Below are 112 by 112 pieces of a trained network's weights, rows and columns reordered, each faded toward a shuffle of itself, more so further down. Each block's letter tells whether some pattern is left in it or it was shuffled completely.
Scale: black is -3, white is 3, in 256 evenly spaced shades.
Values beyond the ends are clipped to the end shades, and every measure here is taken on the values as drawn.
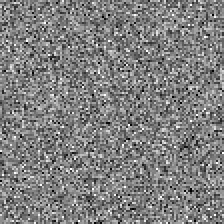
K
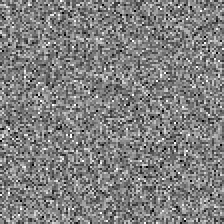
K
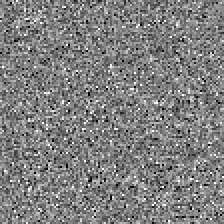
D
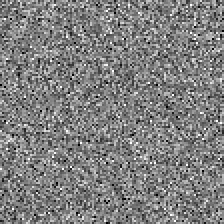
K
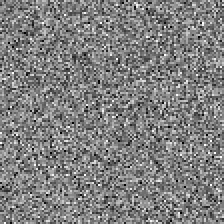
K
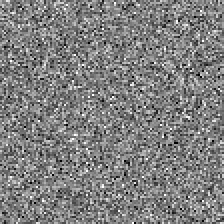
K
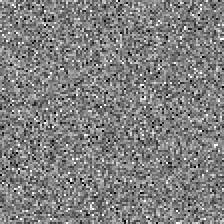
K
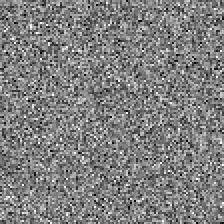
K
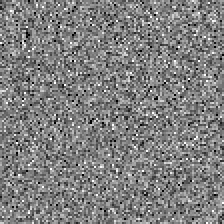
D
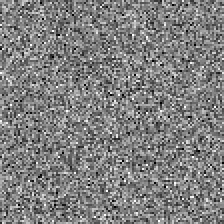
D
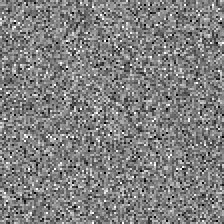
D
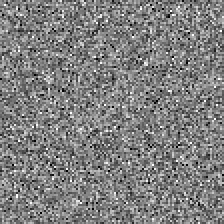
D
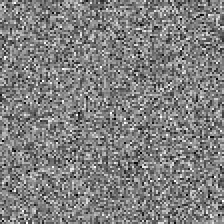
K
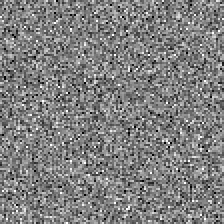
K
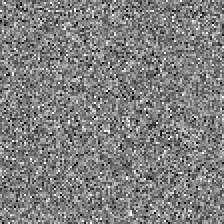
D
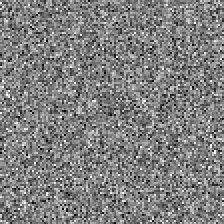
D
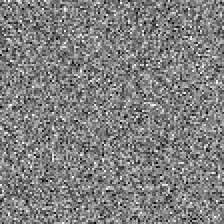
K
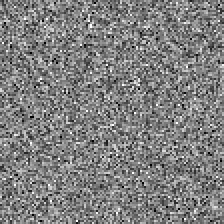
K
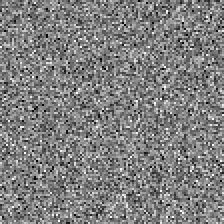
K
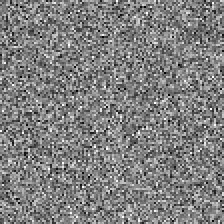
K
